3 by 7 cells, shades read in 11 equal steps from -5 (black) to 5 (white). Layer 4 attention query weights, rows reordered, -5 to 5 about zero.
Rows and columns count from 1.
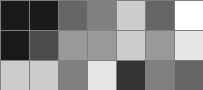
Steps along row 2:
up up same up down up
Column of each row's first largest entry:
7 7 4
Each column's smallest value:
-4 -4 -1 0 -3 -1 -1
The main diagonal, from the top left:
-4 -2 0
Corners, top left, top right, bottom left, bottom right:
-4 5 3 -1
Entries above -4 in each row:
5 6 7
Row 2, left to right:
-4 -2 1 1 3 1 4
